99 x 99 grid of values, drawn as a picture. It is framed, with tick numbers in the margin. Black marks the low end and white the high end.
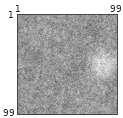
On average the colour sits 60% of the way up the scale. The field is mottled with small blotches. A single bump stands in the middle right. No single row or column stands out from its neighbours. The middle right is the ninth with the highest average. There are no regular stripes.
